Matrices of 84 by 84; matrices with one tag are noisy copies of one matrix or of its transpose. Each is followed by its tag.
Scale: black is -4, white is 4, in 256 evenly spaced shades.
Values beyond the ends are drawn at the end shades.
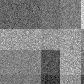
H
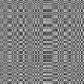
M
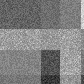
H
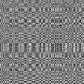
M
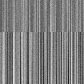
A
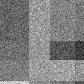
H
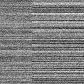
A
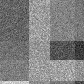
H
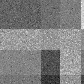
H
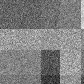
H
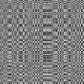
M
